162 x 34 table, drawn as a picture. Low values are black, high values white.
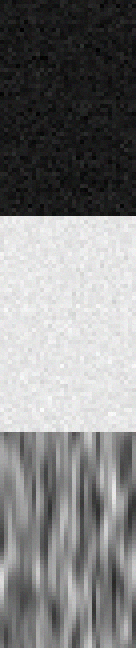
It is made of 3 by 1 panels. Panel 1,1: very low, fine-grained, faint in contrast. Panel 2,1: very high, fine-grained, faint in contrast. Panel 3,1: middling, streaked downward, strong in contrast.
